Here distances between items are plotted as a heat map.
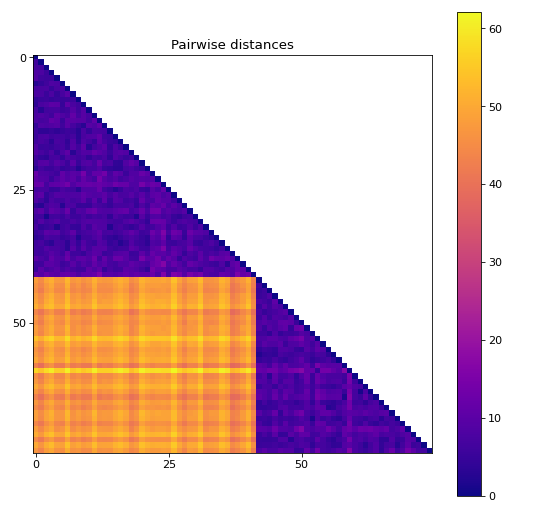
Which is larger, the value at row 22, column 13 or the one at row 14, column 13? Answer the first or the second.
the first
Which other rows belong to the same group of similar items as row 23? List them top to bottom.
0, 1, 2, 3, 4, 5, 6, 7, 8, 9, 10, 11, 12, 13, 14, 15, 16, 17, 18, 19, 20, 21, 22, 24, 25, 26, 27, 28, 29, 30, 31, 32, 33, 34, 35, 36, 37, 38, 39, 40, 41
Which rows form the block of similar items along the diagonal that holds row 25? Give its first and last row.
0 to 41
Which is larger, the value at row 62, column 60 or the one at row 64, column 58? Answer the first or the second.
the first
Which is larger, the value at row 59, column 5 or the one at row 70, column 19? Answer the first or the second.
the first
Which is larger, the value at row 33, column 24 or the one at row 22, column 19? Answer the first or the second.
the first
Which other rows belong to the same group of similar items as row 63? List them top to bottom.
42, 43, 44, 45, 46, 47, 48, 49, 50, 51, 52, 53, 54, 55, 56, 57, 58, 59, 60, 61, 62, 64, 65, 66, 67, 68, 69, 70, 71, 72, 73, 74
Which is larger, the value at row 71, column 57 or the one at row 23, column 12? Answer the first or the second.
the second
